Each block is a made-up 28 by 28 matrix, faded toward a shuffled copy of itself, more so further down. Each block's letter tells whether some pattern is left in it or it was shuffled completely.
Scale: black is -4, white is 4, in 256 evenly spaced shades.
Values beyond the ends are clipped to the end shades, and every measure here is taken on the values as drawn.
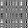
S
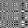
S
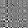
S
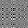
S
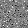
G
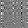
S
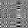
S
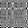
S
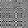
S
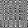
S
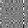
S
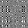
S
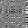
S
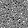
G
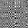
S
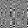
S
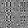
S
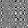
S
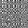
S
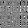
S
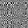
S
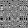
S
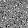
G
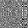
S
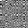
S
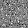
G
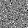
G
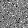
G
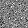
G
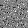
G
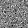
G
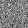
G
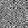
S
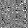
S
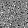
G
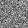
G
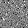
G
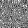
S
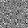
S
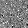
G
